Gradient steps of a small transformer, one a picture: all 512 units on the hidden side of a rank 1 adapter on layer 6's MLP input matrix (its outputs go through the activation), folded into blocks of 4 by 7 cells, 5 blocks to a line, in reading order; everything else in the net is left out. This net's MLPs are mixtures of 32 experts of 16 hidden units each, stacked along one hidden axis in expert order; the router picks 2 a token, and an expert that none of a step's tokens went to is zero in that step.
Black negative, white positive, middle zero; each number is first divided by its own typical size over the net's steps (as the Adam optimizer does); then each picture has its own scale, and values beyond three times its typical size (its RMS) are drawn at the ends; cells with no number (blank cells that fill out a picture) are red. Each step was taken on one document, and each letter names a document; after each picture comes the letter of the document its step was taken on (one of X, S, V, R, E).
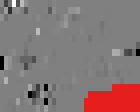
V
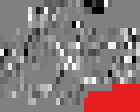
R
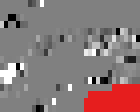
R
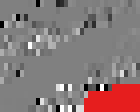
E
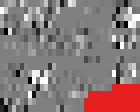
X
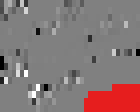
V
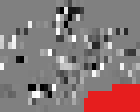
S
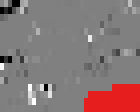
V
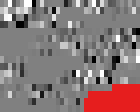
R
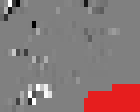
V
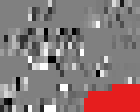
X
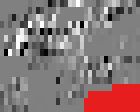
X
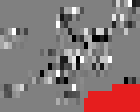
S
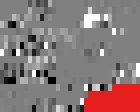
E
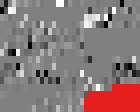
E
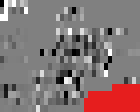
S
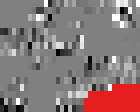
X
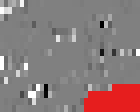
V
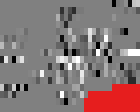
S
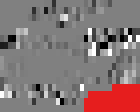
R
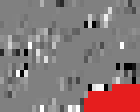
E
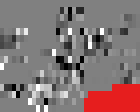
S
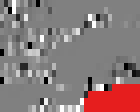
E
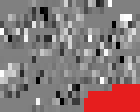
R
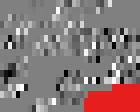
R
